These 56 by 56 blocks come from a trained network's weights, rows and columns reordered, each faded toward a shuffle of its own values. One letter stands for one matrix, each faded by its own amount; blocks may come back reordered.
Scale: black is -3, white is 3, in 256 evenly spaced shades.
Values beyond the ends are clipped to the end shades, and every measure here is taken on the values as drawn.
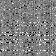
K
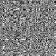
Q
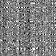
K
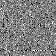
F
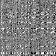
K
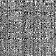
K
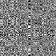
Q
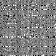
K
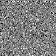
F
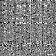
K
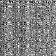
K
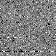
F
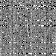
K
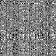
K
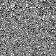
F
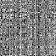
K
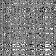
K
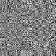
Q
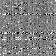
K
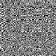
Q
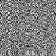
Q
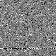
F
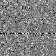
F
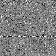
F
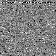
F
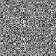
Q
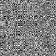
Q
